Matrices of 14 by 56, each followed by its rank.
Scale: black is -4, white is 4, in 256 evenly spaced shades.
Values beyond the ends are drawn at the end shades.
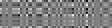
one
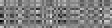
two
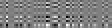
one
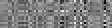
two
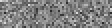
full rank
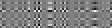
one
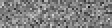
full rank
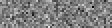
full rank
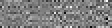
three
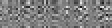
three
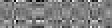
two
